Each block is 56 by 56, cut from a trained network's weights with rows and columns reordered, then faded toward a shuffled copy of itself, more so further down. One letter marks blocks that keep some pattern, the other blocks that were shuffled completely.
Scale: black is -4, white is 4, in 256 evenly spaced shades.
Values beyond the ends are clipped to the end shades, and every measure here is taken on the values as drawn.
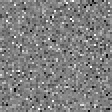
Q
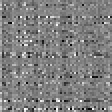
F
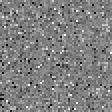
Q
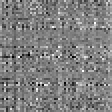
F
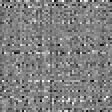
F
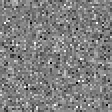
Q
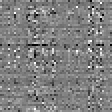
F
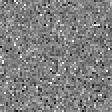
Q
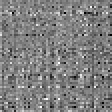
F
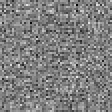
F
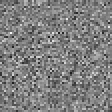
F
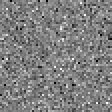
Q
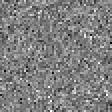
Q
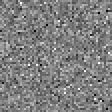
Q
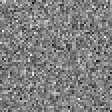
Q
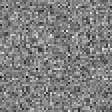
F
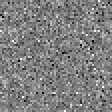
Q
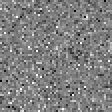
Q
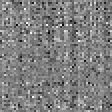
F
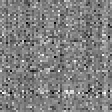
F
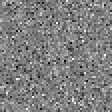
Q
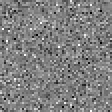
Q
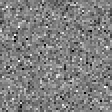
Q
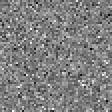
Q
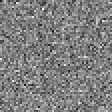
Q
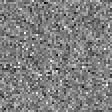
Q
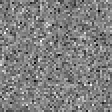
Q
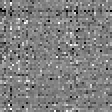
F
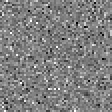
Q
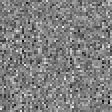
F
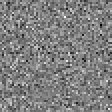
F
